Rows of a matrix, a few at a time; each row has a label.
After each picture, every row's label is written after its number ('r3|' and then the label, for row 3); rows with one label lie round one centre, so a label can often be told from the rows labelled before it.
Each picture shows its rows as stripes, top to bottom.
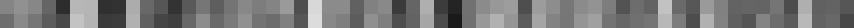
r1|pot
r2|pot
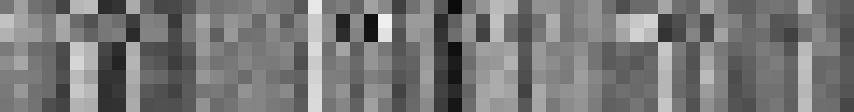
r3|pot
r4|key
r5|key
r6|pot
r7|pot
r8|pot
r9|pot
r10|pot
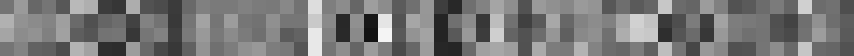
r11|pot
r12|key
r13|key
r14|pot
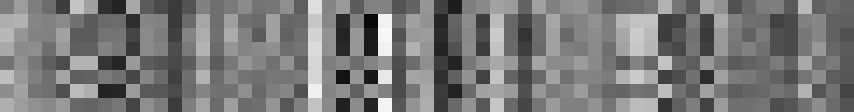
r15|pot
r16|key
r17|key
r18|key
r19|pot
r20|key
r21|pot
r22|key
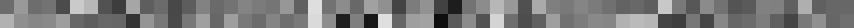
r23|pot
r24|key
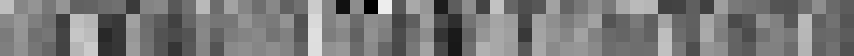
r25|key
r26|pot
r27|pot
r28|pot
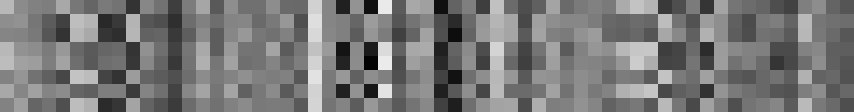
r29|key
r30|pot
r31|pot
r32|key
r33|key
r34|pot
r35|key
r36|pot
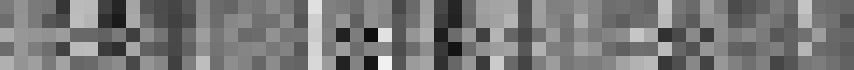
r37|pot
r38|pot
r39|key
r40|pot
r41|key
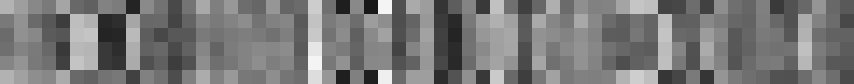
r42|key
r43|pot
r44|pot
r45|pot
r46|pot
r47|key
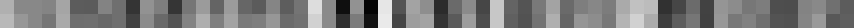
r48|key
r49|key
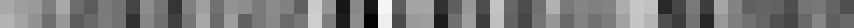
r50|key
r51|key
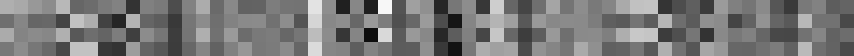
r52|key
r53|pot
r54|key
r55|pot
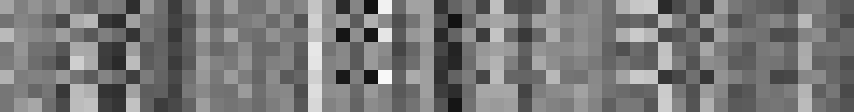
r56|key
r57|pot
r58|key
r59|pot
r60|pot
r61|key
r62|pot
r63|pot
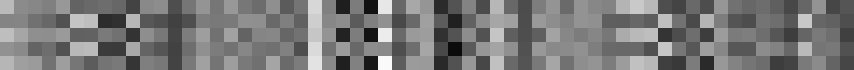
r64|key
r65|pot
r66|key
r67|pot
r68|key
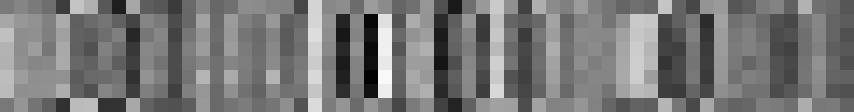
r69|pot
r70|key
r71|key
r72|key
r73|key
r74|key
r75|key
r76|pot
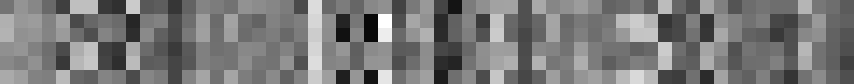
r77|pot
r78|key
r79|key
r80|pot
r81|pot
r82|key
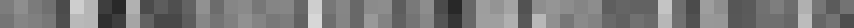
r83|pot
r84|pot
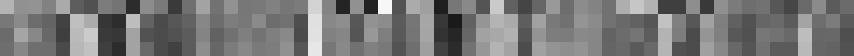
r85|key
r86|pot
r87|pot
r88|pot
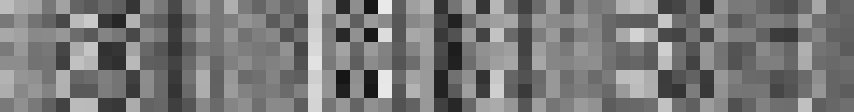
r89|key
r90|pot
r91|key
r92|pot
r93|pot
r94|key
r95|key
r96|pot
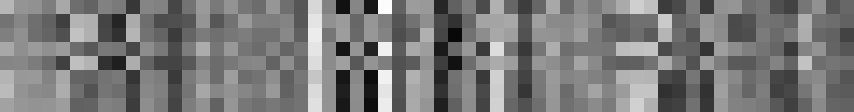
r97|key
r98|pot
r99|pot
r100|key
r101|pot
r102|key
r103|key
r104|key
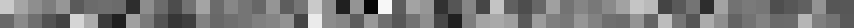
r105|key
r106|pot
